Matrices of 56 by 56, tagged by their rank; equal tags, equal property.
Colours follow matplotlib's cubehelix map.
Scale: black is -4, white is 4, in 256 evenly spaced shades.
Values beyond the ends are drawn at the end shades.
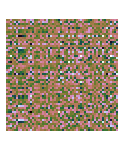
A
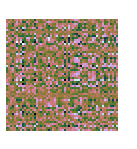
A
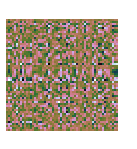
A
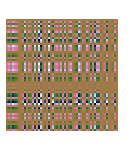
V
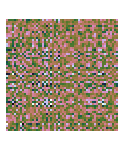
A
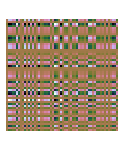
V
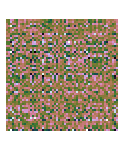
A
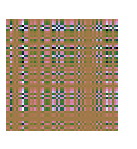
V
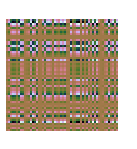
V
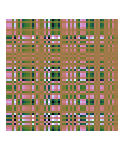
V
